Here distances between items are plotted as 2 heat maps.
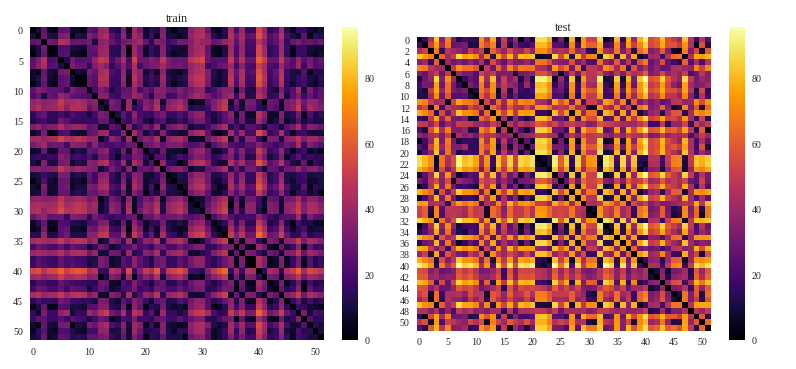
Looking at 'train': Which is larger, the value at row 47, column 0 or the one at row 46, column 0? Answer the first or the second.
the first
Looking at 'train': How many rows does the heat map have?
52
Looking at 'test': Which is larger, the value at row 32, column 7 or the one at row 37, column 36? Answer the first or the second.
the first
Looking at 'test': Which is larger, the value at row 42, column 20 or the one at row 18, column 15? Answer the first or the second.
the first
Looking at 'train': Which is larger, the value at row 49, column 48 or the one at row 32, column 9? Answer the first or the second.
the first
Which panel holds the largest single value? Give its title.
test
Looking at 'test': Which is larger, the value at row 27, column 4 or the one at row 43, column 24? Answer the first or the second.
the second
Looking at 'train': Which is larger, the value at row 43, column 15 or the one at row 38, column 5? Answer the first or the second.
the second
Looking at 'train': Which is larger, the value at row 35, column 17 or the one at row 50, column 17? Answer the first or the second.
the first
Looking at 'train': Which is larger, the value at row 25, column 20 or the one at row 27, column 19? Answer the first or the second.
the second
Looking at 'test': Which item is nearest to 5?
11
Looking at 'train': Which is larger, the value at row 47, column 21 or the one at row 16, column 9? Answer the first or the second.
the second
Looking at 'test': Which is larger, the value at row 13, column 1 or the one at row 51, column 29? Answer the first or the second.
the second
